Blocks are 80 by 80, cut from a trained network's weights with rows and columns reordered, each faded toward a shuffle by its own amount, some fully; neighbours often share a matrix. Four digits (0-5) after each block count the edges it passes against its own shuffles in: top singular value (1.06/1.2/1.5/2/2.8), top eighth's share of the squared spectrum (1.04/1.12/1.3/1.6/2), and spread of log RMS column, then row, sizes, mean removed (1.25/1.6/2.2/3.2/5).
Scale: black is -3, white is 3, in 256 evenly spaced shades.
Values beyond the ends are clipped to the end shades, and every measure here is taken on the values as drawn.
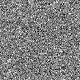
2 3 0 1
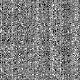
3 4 2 3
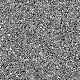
0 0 0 0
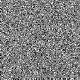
3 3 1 2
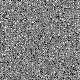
1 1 0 0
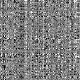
3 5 2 4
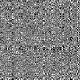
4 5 3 3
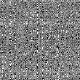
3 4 3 1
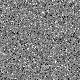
0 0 0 0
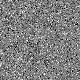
0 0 0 0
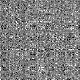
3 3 1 3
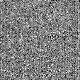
2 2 0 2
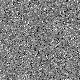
0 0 0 0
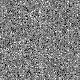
1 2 0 1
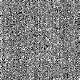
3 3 1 2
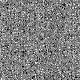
2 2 0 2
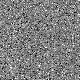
0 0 0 0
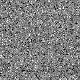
1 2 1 0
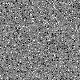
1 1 1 0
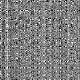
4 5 3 3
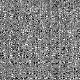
3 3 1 3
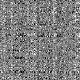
3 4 1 3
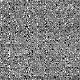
2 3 3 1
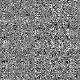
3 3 3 1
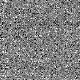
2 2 2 1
